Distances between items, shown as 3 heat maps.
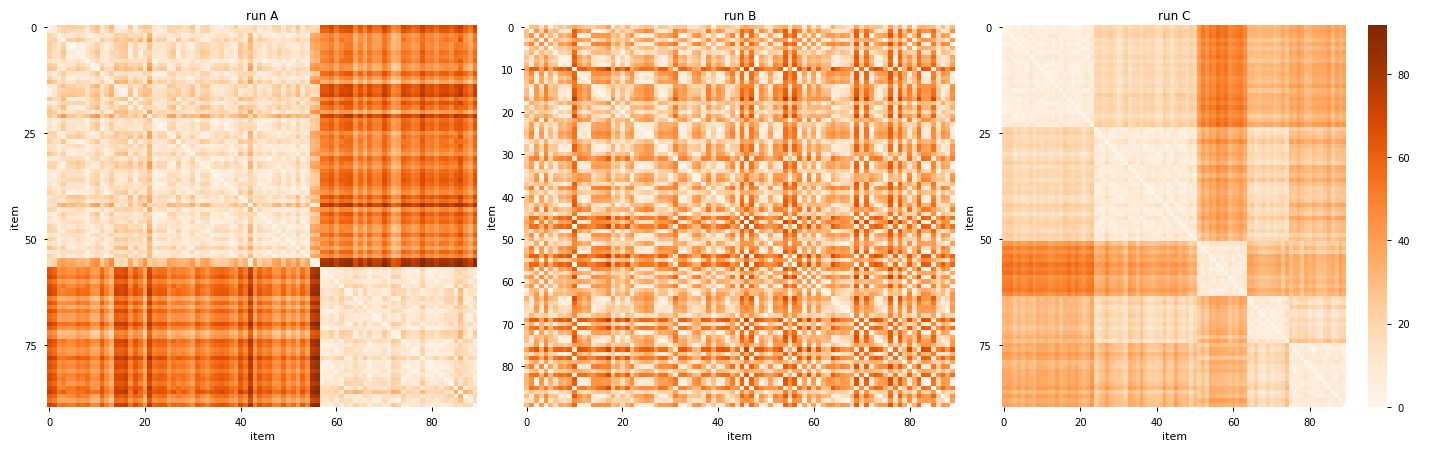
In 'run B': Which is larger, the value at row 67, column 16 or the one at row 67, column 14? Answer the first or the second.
the first
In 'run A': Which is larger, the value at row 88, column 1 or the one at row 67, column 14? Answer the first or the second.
the second
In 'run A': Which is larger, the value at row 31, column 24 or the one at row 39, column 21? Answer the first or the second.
the second
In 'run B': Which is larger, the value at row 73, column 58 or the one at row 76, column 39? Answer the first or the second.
the second
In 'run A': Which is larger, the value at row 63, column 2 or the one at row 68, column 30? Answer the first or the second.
the first
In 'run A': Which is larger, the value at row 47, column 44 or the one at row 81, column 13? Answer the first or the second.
the second
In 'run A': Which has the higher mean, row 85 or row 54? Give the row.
85
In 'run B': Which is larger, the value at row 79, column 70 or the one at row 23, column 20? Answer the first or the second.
the first
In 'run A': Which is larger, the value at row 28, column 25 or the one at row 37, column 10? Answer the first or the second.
the second
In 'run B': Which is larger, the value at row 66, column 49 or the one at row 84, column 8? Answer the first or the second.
the first
